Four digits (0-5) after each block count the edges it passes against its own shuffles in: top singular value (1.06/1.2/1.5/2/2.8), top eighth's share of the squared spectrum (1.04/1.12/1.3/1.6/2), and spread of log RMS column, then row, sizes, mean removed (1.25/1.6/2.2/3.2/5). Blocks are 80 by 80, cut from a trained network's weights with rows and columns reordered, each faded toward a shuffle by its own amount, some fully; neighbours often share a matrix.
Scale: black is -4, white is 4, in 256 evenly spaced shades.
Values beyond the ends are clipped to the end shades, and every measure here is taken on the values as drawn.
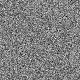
1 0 0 0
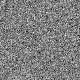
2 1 0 0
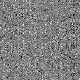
3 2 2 0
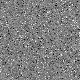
0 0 0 0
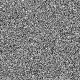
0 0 0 0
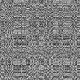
5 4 1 3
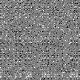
4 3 2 2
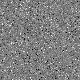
0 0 0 0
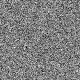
0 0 0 0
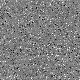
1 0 0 0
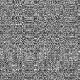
4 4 2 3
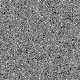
2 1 0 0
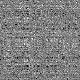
4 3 2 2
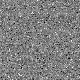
2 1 0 0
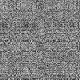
4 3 0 2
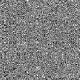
4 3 2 1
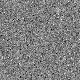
0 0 0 0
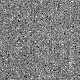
2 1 0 0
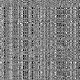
5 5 4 3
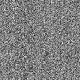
3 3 0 0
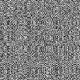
4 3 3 2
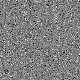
2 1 1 0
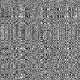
5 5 3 3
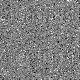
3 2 0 0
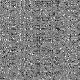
4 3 1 2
